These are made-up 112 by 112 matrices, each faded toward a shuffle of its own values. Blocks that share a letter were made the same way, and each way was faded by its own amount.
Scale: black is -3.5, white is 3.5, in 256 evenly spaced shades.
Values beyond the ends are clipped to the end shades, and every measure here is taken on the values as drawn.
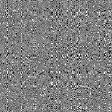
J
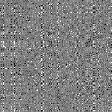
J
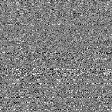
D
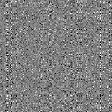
J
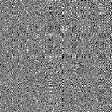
J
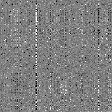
J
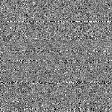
D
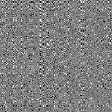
J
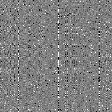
J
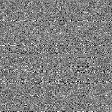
D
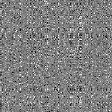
J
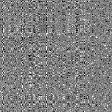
J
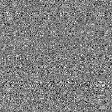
D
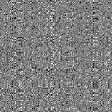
J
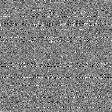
D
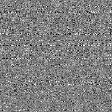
D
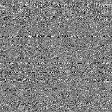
D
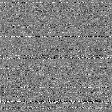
D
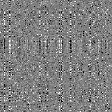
J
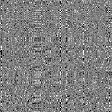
J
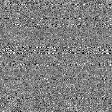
D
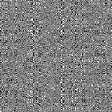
J
